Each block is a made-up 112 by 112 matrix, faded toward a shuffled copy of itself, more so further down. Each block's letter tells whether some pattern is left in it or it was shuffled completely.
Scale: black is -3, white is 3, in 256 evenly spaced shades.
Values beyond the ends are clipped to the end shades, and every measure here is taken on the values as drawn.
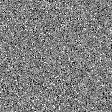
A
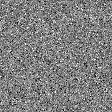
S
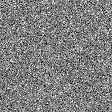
S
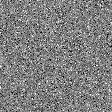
S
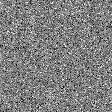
S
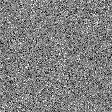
S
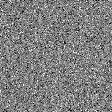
A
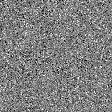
A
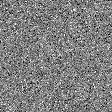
S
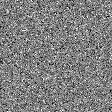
S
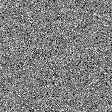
A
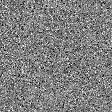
A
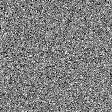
A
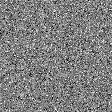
S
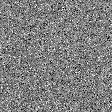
S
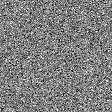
A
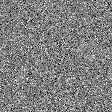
S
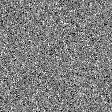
S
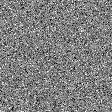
S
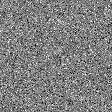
A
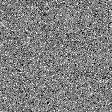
A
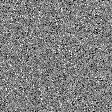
A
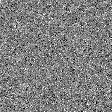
A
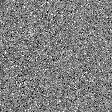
S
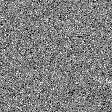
A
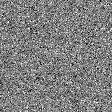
S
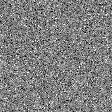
A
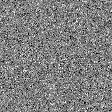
S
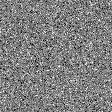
S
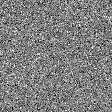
S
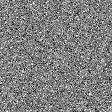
S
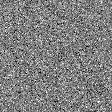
A
